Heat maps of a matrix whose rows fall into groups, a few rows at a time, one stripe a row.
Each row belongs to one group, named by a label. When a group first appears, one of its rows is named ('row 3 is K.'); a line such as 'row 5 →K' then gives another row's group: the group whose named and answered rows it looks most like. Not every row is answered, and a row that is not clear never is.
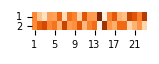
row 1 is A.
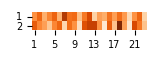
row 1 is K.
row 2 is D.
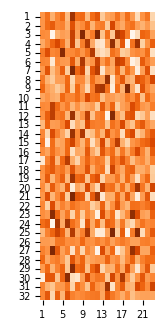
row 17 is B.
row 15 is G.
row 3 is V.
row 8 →A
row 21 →K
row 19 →K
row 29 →K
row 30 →B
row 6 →V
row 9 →D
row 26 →V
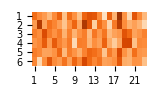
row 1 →D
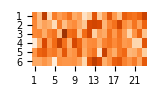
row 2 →D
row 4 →B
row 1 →G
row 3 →K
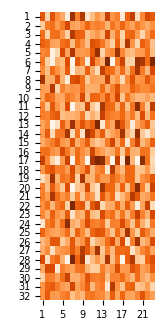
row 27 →V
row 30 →B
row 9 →G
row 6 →A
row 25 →D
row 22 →K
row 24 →B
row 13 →V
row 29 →G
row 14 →B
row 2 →B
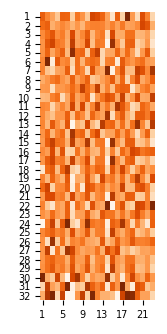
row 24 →B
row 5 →K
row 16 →G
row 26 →G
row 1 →D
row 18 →B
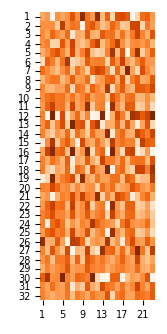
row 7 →D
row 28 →B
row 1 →V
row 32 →A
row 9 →A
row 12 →G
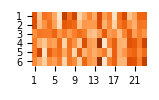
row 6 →A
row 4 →A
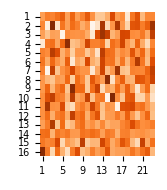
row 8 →A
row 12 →K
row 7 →G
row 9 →K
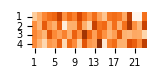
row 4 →A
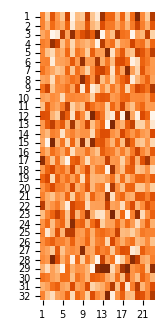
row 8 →V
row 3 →V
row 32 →A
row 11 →B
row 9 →G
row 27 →V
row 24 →K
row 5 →A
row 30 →D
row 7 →D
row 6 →V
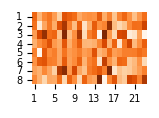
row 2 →G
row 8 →A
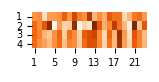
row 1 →V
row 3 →D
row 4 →D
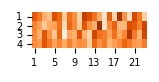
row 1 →D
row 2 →A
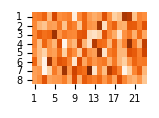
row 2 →A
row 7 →V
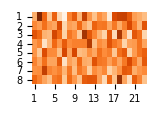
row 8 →D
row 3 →D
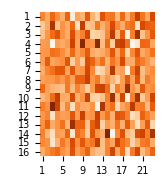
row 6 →B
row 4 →V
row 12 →V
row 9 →D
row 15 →V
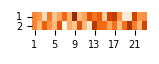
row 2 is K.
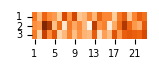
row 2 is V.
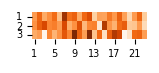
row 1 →K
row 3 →V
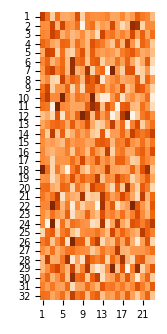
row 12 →V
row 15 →D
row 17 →V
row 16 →A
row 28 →B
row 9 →B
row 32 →K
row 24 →G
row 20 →D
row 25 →B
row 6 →K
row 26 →K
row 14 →G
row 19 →V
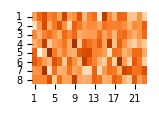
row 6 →D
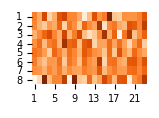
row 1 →G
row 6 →A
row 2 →A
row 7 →A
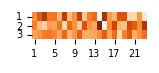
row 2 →A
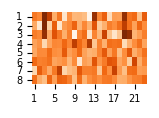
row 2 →G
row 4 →V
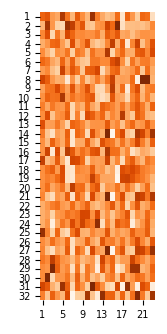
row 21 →A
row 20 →K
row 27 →A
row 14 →A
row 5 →A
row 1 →D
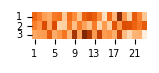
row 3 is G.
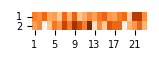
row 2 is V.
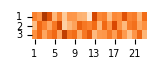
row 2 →B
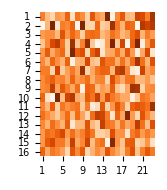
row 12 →D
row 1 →A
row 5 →K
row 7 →V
